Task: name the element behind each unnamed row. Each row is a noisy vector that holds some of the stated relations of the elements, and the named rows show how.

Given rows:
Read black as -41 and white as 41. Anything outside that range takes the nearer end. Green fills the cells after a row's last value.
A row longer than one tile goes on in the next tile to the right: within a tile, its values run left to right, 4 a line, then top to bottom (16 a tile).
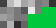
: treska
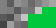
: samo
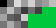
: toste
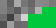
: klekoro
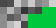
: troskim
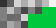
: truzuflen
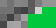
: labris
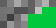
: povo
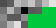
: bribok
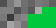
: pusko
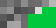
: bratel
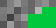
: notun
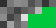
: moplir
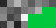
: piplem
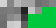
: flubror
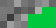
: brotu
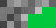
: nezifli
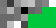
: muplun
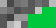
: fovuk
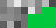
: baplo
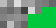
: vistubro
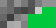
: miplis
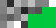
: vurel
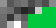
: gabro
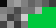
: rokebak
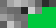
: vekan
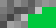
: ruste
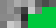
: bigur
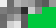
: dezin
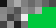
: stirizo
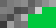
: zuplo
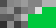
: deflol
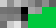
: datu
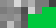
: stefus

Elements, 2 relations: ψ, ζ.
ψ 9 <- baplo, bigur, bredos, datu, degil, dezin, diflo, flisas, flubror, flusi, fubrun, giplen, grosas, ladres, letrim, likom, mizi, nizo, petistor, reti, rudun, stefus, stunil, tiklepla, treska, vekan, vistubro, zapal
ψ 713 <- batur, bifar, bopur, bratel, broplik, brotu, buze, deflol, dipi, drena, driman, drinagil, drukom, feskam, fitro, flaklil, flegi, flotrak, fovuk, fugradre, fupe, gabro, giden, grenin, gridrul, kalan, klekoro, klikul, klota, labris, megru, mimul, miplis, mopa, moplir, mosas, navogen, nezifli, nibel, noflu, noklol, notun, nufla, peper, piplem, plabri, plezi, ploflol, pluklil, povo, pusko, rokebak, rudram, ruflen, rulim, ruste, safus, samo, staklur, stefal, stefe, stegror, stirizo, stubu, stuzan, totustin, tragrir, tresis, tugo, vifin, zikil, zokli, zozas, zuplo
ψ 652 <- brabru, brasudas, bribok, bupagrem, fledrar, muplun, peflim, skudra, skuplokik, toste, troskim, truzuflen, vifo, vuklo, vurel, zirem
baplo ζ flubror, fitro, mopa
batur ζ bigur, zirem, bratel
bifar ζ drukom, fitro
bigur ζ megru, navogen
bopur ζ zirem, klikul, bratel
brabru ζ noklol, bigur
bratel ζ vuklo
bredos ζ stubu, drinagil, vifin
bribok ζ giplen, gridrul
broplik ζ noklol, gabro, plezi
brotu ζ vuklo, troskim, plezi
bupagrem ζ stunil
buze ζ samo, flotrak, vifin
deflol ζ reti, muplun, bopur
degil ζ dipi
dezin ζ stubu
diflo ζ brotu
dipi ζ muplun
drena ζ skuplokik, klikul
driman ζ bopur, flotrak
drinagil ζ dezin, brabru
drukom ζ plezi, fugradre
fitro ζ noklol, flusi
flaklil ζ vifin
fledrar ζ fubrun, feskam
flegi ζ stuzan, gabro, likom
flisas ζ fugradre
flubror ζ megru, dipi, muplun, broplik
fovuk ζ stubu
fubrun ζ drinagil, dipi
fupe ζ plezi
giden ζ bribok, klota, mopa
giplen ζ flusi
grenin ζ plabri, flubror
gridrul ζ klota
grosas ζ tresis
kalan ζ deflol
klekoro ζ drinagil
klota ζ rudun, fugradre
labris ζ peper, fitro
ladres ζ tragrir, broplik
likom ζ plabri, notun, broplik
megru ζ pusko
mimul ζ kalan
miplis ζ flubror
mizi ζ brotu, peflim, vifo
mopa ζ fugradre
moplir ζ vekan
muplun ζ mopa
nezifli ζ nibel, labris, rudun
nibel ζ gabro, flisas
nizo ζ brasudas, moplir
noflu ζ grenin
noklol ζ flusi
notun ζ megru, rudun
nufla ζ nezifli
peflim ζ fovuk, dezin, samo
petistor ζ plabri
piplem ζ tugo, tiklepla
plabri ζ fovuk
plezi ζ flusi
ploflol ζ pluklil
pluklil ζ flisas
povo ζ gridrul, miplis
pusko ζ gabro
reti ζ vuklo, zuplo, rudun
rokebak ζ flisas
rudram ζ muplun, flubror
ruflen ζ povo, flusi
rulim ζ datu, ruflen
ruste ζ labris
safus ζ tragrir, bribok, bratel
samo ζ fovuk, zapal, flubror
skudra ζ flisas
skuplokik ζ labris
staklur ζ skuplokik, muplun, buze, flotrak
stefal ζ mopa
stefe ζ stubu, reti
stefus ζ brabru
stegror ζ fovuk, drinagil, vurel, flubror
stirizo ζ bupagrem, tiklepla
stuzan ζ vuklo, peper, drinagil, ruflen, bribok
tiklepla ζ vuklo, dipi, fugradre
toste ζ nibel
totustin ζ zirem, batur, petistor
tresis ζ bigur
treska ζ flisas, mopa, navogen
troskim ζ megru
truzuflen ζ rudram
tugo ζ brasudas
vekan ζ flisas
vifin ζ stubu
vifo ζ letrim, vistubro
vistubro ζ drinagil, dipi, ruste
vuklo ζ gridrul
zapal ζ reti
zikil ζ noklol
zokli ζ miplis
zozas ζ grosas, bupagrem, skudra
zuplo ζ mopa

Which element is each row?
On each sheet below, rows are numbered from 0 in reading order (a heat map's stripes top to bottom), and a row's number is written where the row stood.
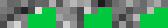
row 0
mopa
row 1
grosas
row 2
zokli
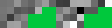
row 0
broplik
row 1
brasudas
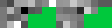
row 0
vuklo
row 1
tiklepla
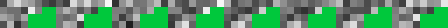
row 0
nizo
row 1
peflim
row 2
flegi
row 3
flotrak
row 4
dipi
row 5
tragrir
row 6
drinagil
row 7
vifo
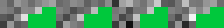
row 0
flaklil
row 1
mosas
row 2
giden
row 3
stegror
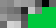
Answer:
stunil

